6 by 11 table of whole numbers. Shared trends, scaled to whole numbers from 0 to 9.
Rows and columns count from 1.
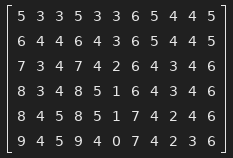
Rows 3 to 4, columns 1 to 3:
7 3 4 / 8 3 4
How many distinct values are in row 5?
7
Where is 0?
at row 6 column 6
